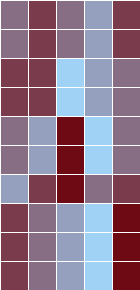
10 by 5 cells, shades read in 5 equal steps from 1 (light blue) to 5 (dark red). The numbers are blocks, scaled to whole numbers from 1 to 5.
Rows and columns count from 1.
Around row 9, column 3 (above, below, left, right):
2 2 3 1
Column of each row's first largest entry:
2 2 1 1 3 3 3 5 5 5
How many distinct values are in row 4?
4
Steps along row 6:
down up down up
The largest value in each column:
4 4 5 3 5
